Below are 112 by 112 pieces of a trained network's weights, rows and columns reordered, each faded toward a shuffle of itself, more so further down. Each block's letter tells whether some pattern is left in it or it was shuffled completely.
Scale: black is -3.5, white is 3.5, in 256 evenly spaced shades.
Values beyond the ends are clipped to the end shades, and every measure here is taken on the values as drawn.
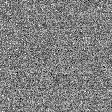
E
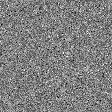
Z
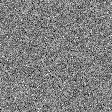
Z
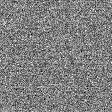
E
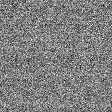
E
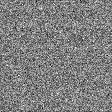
E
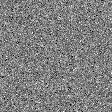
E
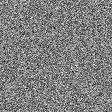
Z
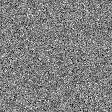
Z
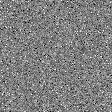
Z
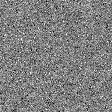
E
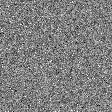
Z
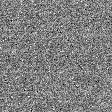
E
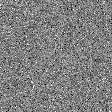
Z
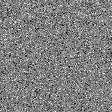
E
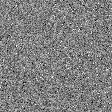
Z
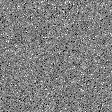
Z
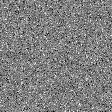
E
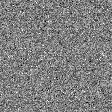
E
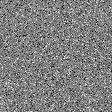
E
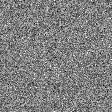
E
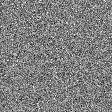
Z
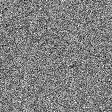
Z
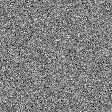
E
